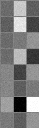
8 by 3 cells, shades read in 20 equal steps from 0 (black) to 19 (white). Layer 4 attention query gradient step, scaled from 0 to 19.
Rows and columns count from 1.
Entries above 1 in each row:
3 3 3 3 3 3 2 3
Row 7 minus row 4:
4 -14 15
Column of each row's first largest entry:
2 2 3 2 3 1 3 3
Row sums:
30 29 28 26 26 26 31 27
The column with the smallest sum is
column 1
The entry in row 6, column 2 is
7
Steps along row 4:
up down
